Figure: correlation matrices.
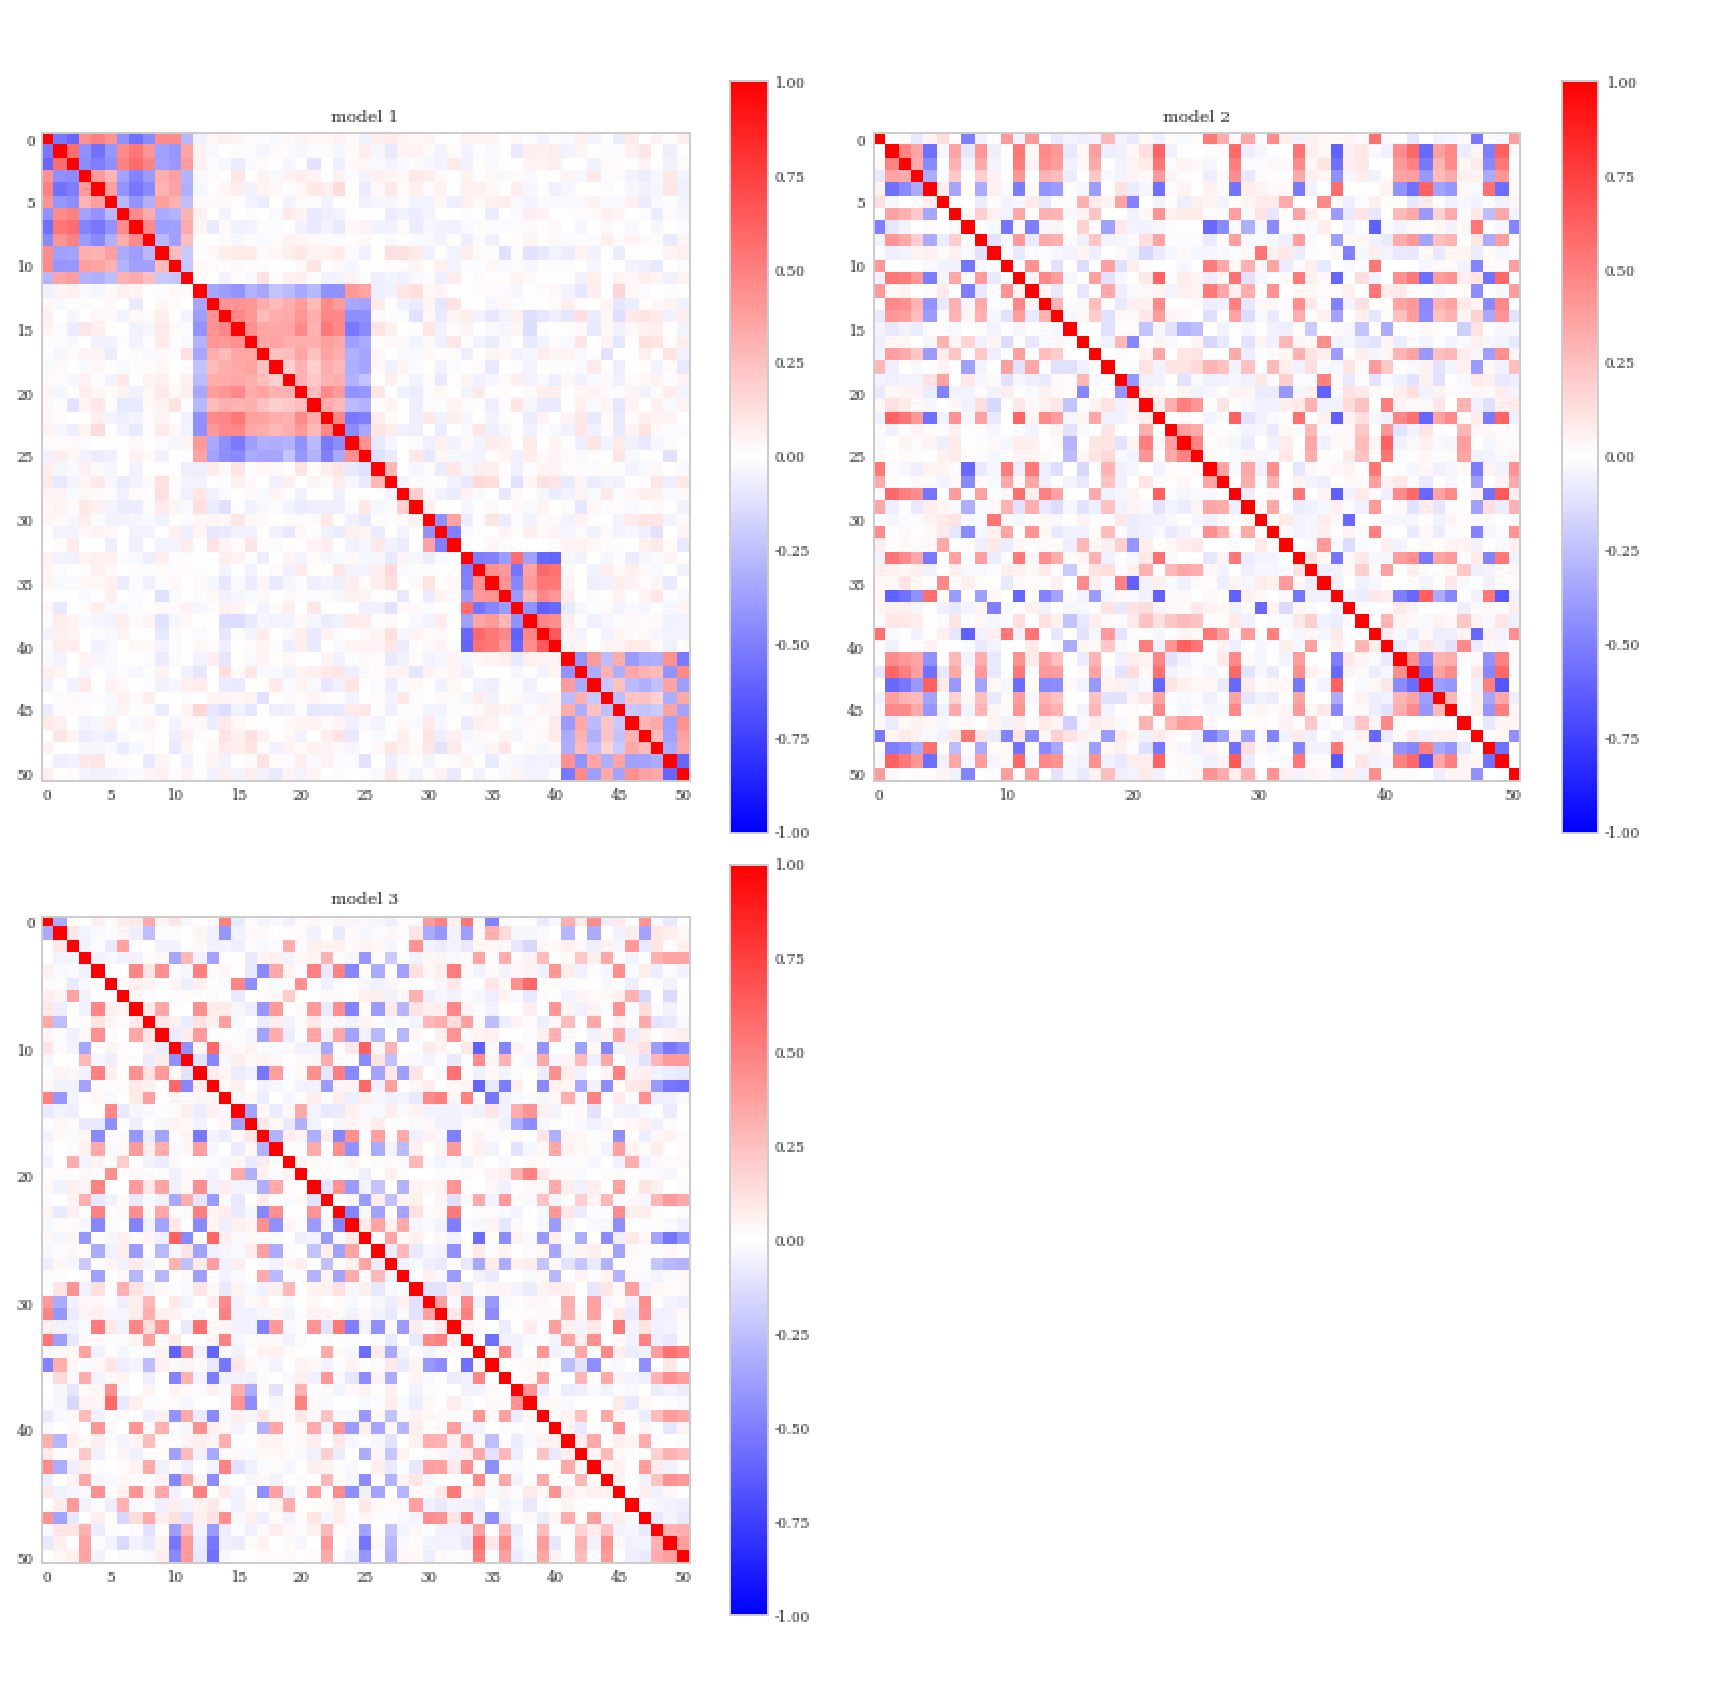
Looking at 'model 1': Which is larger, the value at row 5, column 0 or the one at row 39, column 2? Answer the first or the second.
the first
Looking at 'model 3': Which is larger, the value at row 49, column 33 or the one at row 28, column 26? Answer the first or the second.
the second
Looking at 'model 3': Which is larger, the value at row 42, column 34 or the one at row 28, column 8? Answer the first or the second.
the first
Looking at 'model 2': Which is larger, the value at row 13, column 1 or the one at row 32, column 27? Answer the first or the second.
the first
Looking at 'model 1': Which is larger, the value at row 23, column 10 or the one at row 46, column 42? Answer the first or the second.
the second
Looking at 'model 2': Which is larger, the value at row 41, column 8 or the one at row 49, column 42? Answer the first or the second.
the second
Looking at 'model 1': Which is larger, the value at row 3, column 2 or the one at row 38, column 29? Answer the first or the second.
the second
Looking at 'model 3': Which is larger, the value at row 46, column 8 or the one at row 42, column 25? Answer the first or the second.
the first
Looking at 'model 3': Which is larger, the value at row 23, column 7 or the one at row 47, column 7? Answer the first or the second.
the first
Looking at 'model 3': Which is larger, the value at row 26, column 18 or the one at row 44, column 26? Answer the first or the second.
the second
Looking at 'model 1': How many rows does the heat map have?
51
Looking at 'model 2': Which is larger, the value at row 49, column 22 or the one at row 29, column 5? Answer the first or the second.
the first
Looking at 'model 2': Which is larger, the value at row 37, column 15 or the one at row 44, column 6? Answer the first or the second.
the second
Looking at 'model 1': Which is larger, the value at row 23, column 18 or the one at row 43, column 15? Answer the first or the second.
the first
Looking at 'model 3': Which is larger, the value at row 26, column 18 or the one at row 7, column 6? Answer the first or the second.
the second
